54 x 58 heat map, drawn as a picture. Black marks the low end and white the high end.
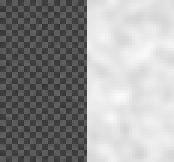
The table splits into one row of 2 panels. Panel 1,1: low, checkered. Panel 1,2: very high, blotchy, faint in contrast.
